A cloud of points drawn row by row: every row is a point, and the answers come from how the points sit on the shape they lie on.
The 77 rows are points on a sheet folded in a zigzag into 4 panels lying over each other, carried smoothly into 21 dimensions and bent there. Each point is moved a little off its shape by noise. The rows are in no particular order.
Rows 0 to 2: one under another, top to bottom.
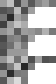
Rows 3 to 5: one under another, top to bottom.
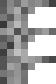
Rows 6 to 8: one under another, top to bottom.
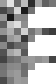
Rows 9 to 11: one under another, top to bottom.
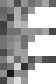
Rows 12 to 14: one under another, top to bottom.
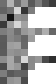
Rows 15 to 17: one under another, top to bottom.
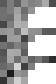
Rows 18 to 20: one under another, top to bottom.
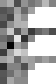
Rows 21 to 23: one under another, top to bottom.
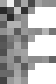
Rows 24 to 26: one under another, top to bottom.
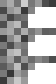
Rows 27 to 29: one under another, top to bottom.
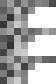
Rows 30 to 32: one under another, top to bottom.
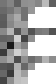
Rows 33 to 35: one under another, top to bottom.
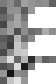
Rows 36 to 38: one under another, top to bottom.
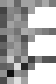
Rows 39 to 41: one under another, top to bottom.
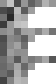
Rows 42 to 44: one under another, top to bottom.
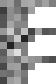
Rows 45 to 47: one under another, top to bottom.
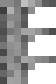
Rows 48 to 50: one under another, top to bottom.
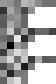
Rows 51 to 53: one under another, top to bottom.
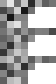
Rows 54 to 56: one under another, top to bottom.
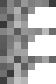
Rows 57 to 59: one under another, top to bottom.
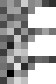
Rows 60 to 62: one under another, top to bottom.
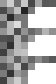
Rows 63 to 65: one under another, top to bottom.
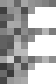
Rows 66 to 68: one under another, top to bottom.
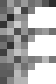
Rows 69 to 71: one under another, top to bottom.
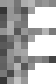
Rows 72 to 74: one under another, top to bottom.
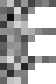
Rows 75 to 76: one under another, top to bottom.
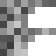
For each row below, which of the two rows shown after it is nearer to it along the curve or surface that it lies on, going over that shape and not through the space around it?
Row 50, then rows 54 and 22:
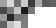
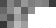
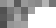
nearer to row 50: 54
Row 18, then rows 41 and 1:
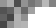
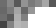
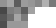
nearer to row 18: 1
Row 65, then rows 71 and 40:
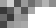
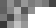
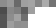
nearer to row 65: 40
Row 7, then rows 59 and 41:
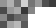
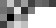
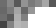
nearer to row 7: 59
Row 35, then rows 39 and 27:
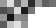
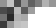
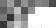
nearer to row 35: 27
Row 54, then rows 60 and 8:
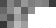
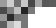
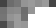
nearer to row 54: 8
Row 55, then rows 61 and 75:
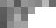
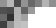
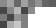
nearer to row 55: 61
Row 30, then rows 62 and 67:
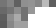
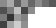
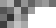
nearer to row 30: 67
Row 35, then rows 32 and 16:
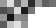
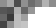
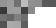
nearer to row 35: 16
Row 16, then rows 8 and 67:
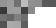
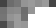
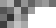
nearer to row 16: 8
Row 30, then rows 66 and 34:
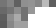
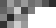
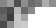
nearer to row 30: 34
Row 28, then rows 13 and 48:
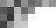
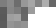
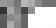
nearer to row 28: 13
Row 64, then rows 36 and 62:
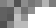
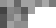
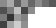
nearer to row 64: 36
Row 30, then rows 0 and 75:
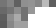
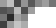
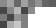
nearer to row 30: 0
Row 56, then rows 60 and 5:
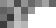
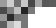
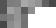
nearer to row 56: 5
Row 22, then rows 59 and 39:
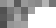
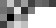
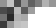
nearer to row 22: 39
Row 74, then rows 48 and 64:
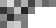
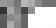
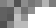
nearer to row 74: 48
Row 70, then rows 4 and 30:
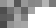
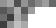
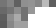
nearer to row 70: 30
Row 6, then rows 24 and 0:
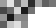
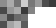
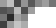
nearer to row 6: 24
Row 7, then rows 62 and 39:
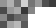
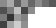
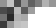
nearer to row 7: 62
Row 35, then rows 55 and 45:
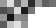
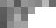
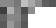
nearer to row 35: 45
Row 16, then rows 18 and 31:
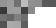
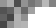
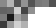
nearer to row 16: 31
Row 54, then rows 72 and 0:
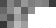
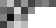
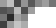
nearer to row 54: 72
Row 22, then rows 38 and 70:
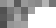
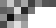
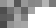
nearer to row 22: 70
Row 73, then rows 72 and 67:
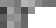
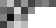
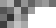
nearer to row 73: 67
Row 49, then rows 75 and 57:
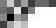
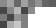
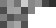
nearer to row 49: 75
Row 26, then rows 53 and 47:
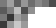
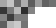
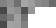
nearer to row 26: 53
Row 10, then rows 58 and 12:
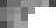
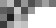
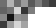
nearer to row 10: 58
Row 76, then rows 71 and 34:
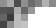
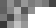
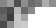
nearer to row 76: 34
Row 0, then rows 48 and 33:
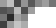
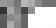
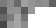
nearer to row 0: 33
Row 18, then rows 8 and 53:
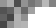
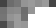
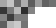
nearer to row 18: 8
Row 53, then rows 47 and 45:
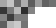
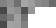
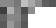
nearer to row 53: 45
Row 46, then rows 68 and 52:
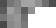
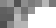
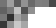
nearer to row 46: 52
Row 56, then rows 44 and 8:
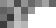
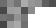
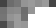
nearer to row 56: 8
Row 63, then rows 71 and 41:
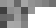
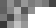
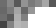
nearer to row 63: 41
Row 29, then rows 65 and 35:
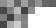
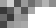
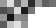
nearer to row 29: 35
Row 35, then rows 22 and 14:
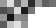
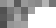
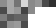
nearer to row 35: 14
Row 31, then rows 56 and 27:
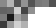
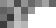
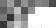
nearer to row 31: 27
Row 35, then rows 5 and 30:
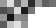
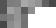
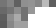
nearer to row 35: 5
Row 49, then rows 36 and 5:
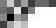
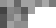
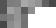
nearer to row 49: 5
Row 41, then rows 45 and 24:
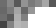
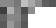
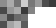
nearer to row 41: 45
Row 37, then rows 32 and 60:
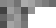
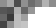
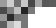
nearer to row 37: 32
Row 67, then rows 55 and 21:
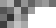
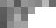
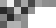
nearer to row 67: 21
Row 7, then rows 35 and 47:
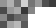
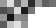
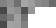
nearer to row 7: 35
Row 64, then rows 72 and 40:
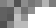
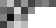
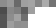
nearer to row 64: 40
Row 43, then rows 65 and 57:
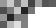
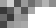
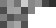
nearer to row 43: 57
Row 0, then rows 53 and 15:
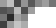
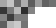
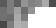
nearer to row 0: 15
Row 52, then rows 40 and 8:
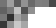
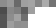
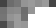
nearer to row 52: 8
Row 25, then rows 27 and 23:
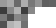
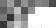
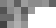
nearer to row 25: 27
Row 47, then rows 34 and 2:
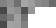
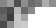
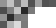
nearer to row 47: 34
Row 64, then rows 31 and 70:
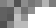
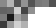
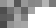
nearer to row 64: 70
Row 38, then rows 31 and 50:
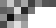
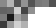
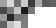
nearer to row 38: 50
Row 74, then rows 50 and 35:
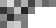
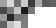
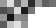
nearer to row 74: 35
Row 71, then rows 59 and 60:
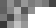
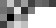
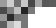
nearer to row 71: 59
